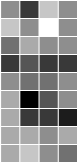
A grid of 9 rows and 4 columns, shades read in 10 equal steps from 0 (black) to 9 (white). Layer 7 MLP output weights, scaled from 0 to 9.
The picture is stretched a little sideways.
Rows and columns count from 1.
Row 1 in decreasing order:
7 5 5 2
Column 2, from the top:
2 5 6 3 4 0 2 6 7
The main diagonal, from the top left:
5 5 5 2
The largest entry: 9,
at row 2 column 3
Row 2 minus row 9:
1 -2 4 1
